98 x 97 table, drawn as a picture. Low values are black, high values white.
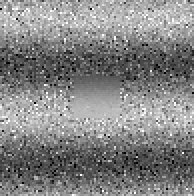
The histogram is bell-shaped. An odd patch, calmer than its surroundings, sits in the centre. There is no seam. Horizontal stripes repeat 2 times down the table. The centre is the smoothest part.
